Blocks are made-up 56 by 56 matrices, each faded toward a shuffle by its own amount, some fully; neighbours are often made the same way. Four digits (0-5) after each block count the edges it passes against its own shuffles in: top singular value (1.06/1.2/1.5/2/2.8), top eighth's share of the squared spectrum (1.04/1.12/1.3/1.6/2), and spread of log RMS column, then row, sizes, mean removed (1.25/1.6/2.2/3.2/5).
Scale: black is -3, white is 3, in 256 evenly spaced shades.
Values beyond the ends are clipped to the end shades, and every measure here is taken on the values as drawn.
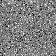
1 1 0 0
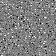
0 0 0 0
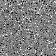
0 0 0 0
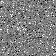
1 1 0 0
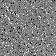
0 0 0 0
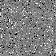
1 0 1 0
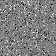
0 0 0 0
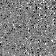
1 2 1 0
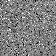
1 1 0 0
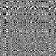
4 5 3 3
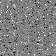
1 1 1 0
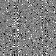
3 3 2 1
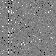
3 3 1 0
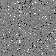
2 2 0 0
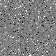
0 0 0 0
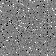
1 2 1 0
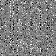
3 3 2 0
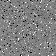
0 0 0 0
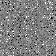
3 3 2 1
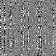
4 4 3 2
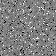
1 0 0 0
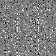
3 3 2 0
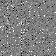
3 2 1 0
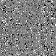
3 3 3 1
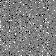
3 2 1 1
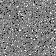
1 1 0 0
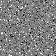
2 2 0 0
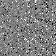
1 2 2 0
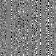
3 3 4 0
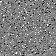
0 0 0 0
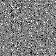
1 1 2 0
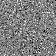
1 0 0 0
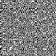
4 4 2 2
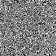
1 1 0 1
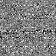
1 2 0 3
